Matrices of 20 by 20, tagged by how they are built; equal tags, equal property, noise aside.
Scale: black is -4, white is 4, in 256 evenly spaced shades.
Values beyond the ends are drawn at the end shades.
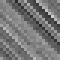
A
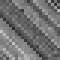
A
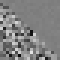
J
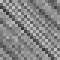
A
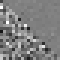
J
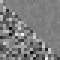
J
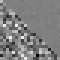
J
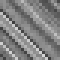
A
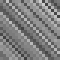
A
